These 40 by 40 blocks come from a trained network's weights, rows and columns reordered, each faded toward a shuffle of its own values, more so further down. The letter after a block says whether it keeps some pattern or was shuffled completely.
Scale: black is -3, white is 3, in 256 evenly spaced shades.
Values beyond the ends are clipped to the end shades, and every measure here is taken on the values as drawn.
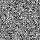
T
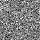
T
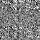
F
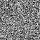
T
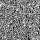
T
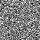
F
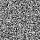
T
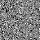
F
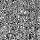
F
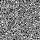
T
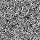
T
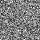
T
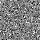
T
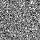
T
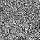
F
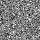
T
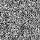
F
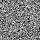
T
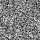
F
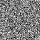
F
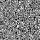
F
